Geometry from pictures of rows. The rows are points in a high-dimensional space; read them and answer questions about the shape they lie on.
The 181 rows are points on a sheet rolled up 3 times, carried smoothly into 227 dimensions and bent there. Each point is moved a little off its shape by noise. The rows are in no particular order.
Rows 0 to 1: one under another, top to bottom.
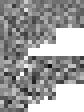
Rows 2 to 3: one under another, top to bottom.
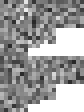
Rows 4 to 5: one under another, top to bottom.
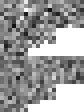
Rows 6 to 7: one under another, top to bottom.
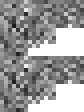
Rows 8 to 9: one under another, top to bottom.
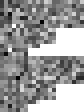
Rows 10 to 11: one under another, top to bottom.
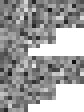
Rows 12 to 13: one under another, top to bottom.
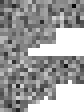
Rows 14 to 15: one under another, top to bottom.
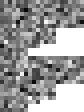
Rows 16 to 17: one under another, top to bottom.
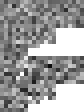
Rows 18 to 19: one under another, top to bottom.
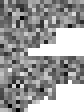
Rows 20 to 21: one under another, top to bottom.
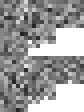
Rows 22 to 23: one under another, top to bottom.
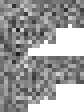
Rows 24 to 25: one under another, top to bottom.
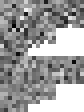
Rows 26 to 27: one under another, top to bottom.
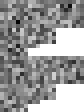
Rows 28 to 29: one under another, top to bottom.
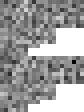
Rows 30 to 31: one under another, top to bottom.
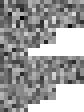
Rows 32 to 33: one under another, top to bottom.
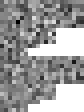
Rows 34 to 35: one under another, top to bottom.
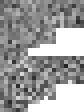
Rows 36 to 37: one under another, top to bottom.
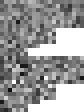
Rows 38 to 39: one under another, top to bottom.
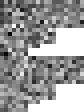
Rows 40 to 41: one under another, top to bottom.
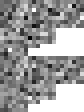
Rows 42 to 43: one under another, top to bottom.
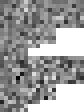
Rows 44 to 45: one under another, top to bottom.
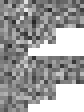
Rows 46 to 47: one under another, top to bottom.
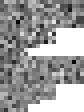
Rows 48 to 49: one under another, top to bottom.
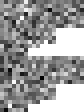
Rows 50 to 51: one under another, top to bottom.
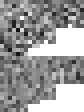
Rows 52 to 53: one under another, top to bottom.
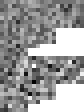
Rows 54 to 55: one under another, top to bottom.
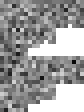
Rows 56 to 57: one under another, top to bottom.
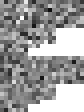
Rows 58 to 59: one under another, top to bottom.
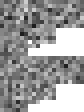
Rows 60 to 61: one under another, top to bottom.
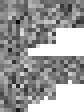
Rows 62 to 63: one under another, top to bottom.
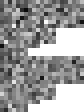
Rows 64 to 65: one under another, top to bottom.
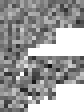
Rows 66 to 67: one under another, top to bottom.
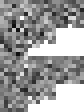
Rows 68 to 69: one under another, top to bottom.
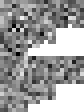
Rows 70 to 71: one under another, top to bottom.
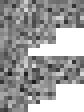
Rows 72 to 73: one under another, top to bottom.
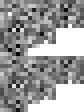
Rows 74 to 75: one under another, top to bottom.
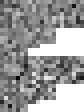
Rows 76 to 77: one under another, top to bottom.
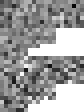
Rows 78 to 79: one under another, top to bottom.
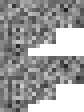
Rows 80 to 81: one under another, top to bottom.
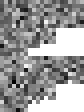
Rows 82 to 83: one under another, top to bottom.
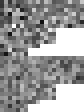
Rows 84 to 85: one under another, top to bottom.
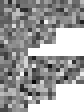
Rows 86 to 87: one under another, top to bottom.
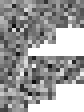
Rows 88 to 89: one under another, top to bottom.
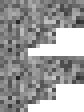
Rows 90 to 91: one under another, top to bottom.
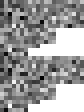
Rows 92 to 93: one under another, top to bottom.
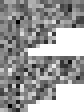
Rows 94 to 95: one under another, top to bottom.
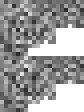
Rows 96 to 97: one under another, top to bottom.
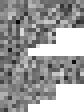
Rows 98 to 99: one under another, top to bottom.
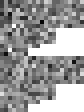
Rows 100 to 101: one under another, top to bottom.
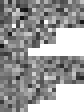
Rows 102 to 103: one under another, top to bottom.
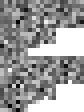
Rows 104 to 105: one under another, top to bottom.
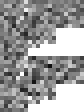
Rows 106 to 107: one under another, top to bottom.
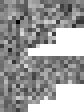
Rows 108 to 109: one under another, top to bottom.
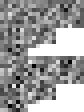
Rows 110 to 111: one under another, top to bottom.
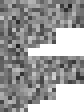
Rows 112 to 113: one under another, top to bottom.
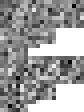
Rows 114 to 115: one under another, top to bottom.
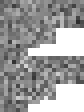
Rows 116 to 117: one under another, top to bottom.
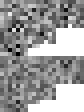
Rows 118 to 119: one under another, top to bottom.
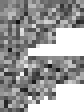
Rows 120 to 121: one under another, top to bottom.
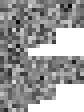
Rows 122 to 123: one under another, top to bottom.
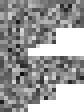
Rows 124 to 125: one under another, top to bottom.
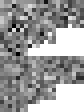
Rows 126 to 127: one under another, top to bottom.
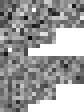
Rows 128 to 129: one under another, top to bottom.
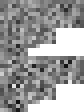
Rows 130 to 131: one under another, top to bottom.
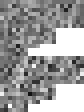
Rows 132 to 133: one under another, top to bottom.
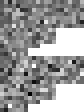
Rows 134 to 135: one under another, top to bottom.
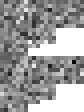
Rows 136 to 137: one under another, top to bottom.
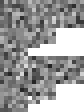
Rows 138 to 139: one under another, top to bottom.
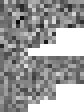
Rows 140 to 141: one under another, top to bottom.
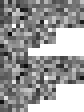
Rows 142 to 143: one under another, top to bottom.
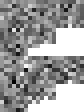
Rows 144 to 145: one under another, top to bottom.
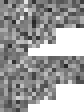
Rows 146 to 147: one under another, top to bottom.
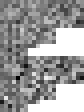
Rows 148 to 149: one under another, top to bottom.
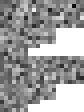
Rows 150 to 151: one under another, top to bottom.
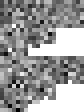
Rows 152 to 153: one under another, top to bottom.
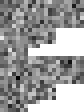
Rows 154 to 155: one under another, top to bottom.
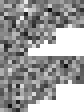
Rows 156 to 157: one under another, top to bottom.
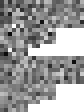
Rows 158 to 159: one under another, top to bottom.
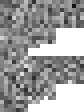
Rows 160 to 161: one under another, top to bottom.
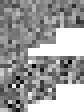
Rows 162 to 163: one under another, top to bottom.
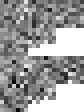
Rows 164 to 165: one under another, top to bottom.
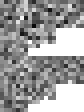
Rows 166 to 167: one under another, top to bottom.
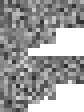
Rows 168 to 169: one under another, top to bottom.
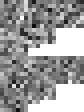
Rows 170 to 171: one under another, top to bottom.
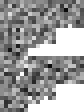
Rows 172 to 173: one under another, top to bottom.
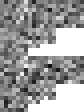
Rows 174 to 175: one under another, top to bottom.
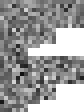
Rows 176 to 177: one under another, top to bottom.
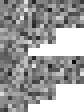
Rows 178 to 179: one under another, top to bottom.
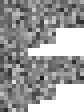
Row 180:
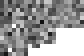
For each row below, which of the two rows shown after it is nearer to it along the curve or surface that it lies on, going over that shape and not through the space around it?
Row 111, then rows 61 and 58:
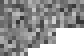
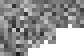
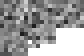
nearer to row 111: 58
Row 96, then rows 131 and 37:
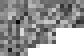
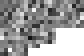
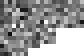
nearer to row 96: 37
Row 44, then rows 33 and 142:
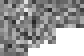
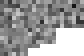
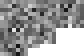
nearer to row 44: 142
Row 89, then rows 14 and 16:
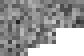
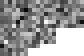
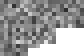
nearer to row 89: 16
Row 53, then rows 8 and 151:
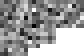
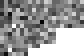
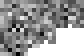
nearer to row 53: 8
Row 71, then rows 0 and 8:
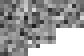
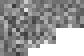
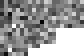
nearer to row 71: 0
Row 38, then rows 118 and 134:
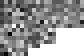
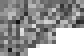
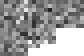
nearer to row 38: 118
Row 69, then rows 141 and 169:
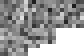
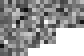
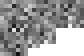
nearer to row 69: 169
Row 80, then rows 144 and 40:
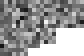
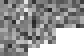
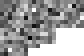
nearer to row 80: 40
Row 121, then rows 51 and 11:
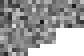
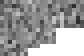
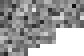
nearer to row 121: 11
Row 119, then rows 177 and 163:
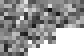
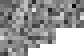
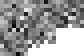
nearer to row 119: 163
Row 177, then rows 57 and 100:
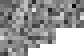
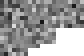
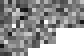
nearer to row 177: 57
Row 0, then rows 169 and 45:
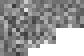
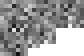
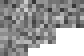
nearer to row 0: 45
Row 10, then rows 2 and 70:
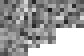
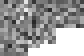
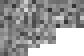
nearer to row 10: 2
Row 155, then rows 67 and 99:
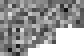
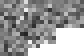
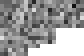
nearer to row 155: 67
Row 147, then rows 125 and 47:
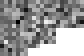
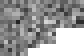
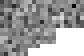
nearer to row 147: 125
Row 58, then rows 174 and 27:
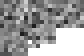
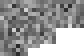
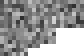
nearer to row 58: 27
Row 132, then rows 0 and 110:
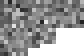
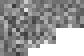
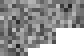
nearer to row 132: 110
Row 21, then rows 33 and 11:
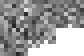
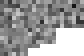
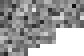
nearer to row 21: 11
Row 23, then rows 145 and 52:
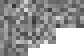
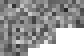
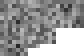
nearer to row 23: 145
